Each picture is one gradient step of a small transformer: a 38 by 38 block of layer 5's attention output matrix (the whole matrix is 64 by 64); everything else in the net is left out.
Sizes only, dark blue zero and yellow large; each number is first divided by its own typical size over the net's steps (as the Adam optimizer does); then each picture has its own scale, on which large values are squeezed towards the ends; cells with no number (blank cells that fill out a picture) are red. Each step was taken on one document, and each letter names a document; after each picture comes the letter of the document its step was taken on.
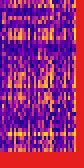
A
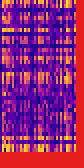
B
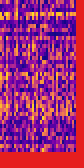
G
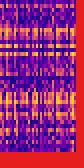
G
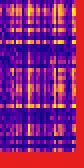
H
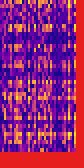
A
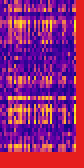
A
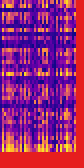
B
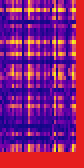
H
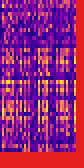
B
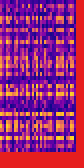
G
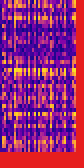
A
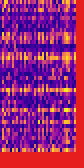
B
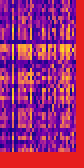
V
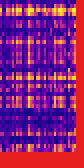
H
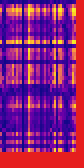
H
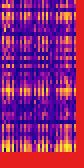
B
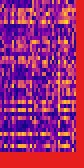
V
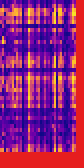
H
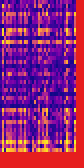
B
